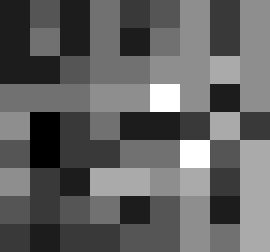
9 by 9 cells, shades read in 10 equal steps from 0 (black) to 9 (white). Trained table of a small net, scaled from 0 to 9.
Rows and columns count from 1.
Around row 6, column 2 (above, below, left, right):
0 2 3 2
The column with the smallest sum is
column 2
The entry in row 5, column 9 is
2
